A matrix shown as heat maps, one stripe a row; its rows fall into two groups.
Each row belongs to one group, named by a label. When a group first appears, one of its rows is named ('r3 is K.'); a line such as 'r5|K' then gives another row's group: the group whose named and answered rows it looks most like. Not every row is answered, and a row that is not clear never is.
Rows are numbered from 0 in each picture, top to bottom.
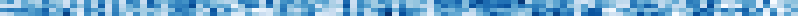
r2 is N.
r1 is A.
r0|A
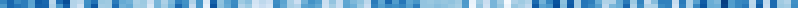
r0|N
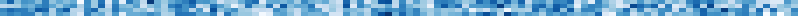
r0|A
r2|N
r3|N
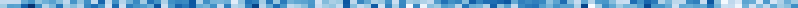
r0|A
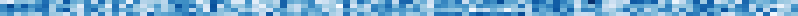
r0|A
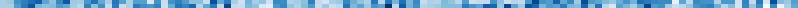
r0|N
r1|N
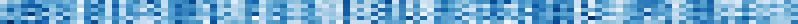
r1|N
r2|A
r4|A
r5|N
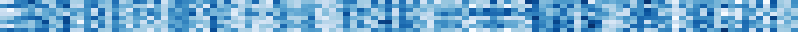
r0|N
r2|A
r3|A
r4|N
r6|A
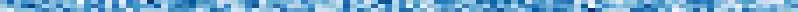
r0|A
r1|N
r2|A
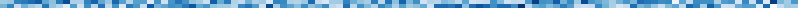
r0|N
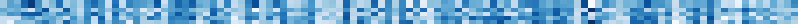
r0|N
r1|N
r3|N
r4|A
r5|A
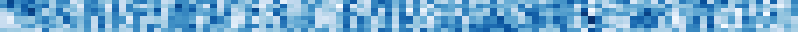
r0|N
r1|N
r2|N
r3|N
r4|A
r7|A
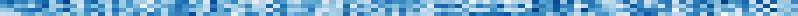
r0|N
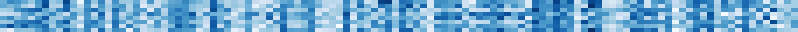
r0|A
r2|N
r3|A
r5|N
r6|N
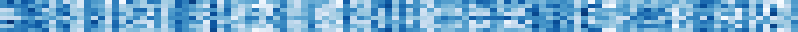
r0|N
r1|N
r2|N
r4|A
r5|N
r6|N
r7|N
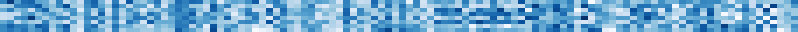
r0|N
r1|N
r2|A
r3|A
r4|N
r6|N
